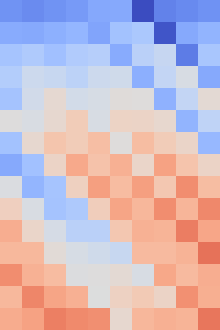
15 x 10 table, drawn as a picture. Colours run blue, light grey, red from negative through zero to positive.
Average level on the scale: 50%. Ninth with the highest average: bottom right. Slope: up to the bottom. Lone odd cells: none. Grain: diagonal, down to the right. Calmest part: top left.
